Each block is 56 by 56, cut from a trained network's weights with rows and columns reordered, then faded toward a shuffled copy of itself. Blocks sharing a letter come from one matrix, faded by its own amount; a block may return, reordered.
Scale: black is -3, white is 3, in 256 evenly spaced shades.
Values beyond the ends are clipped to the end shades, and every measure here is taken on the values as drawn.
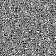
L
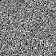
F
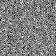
F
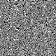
F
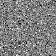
F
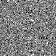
F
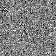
L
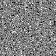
F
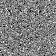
L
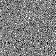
F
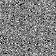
L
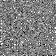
L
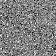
F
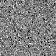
L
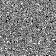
L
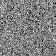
L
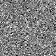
F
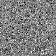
F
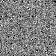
L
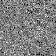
F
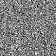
L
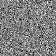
F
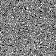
F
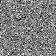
F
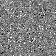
L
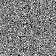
F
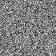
F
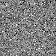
L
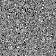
F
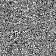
L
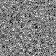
F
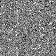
L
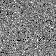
L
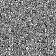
L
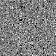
F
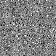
L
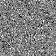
F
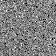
L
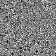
F
